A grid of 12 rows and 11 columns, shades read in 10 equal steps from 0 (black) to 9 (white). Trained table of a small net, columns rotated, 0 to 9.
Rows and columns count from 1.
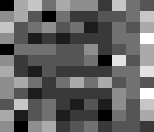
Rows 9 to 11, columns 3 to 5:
1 2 2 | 3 4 2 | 3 4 1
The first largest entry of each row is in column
3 11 1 11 11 9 11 2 11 2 1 4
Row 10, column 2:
7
